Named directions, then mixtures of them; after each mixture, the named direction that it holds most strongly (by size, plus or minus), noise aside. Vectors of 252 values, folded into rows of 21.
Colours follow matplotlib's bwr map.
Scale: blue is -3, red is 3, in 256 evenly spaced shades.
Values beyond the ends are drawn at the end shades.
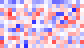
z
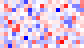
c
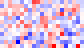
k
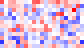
z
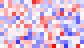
k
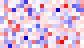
c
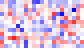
z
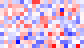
k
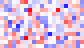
c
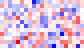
k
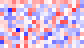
z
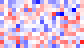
z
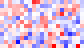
k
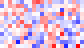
k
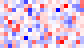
c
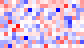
c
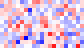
k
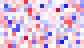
c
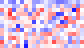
z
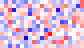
c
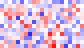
k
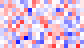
k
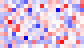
c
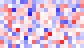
c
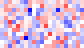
c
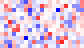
c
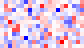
c
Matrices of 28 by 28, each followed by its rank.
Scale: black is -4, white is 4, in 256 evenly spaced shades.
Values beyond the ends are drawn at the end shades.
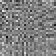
five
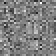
five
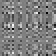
two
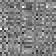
five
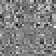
five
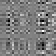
two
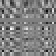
two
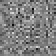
five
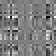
two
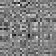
five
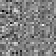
five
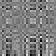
two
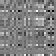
two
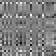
two
